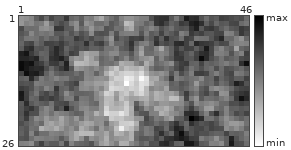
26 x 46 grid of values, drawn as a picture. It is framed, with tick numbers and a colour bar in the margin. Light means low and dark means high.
No regular stripes run through it. The centre is the ninth with the lowest average. The texture is blotchy.
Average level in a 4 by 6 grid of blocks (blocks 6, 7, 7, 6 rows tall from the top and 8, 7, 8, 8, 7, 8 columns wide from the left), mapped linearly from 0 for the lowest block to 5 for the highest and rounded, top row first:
3 4 3 4 5 4 | 5 3 2 2 4 4 | 4 3 0 1 3 4 | 3 2 1 4 5 3
